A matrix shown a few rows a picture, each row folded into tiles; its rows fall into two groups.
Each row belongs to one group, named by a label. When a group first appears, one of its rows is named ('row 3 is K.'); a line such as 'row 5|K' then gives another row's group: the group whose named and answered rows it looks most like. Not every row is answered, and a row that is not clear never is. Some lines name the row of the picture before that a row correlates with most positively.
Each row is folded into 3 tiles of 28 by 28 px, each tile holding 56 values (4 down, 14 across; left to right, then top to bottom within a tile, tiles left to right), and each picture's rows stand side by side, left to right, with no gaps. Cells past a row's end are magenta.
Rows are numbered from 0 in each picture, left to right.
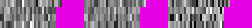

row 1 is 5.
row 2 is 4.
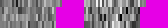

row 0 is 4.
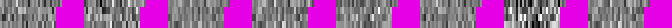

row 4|4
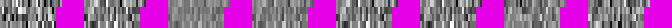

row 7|5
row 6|4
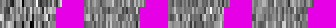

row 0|5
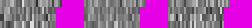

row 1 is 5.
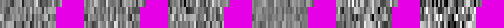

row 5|4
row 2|4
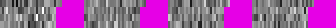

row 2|5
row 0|4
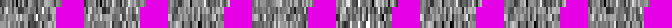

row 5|5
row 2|5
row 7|4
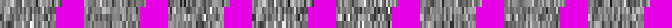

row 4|4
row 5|5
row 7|5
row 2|4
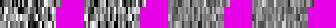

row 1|5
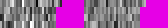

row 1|5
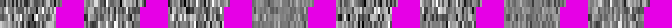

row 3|4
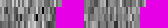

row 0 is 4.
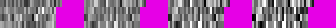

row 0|4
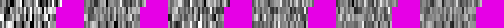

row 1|5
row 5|5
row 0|5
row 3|4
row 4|4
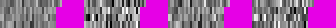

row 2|5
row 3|4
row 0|5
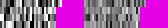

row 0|5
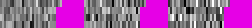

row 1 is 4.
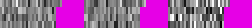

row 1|5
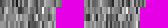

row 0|4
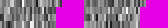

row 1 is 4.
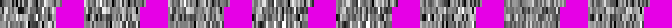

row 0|4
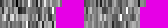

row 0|4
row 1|4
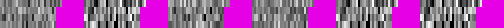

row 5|5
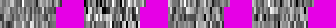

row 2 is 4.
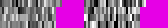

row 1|5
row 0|4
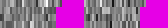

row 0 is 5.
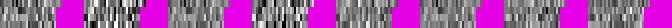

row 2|4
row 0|4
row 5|4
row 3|5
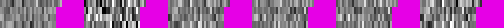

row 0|5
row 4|4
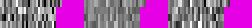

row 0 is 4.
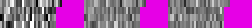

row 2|4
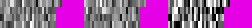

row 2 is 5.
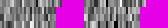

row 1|5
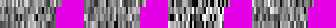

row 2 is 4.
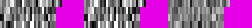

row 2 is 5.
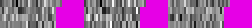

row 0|4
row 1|4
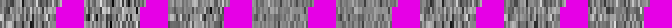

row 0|5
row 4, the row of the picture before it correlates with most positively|2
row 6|5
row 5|5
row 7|4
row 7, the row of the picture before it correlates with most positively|1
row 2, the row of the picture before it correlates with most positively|1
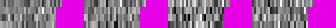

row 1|5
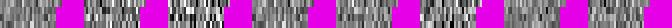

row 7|4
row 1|4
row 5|5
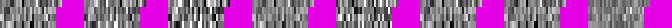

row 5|5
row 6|5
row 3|5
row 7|4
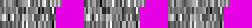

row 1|4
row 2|4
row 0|4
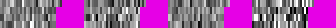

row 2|5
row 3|4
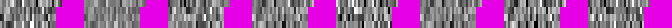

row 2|4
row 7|4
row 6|5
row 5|5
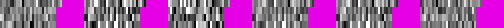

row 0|5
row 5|4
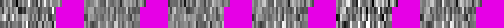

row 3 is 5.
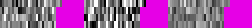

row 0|4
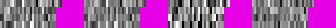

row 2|5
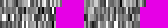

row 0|4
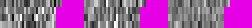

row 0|4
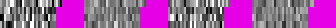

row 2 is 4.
